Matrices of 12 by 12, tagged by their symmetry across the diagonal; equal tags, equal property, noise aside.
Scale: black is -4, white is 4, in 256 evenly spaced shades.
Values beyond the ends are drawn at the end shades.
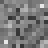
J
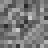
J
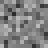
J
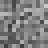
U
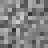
J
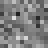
U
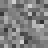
U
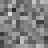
U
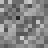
J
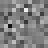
U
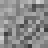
J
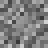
J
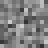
U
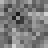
J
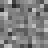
U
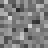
U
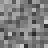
J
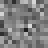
U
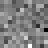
U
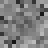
J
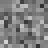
U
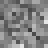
J
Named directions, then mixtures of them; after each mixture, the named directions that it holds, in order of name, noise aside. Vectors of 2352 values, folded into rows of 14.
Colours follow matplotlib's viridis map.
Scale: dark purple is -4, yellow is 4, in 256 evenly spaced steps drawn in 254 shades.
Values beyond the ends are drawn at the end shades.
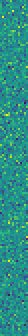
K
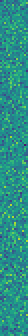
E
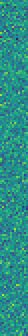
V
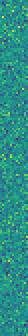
K, V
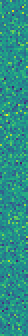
K, V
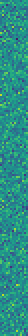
V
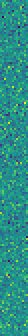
K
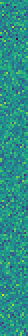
V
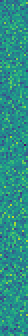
E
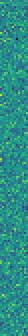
V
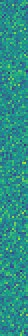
E, V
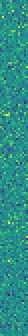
K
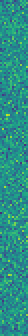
E, K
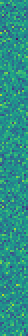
V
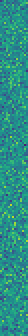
E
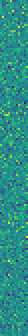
K
